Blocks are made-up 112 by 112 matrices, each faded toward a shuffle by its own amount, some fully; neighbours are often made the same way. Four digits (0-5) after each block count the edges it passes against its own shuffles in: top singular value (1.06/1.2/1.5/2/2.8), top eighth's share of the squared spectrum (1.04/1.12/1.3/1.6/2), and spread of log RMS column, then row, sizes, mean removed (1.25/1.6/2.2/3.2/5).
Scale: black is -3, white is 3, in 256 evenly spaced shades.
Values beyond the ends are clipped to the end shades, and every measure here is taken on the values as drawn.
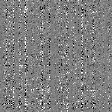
2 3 4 3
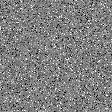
2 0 0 0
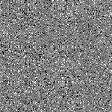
4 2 1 1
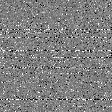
2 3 0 3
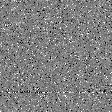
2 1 0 1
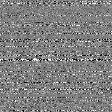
2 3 0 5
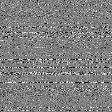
3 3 0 4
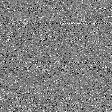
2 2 0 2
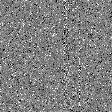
1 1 2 0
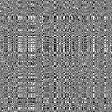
5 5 4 4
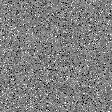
3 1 1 0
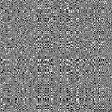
5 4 4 3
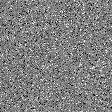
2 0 0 0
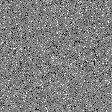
2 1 0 0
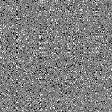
4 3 2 2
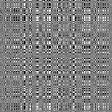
5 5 5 4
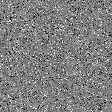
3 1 0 0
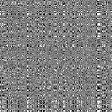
5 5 4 4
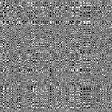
5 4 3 4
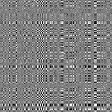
5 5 5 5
